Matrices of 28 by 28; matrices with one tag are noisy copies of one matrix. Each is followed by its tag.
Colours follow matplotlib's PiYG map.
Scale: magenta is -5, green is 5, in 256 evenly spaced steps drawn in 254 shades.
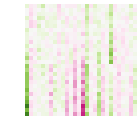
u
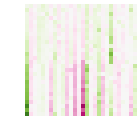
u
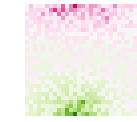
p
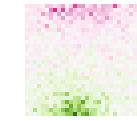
p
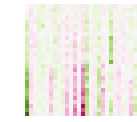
u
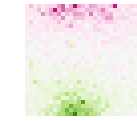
p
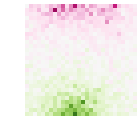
p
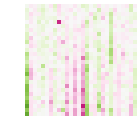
u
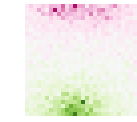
p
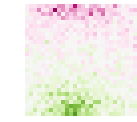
p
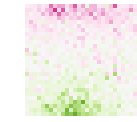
p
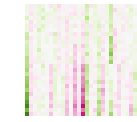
u
